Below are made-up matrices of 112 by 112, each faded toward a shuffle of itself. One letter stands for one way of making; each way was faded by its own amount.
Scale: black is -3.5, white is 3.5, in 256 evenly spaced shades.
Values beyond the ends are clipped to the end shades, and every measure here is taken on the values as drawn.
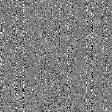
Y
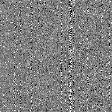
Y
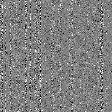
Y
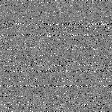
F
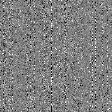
Y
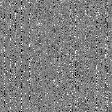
Y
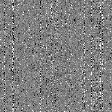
Y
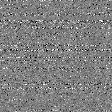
F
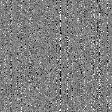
Y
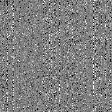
Y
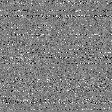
F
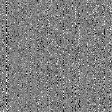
Y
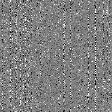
Y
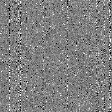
Y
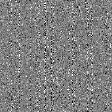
Y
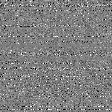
F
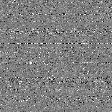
F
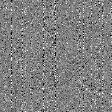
Y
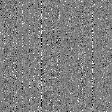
Y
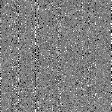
Y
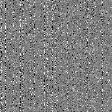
Y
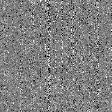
Y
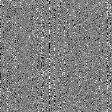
Y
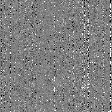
Y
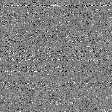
F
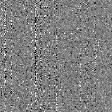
Y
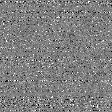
F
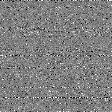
F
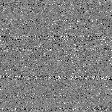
F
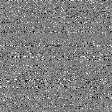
F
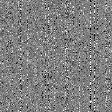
Y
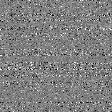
F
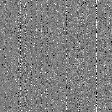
Y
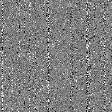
Y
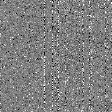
Y
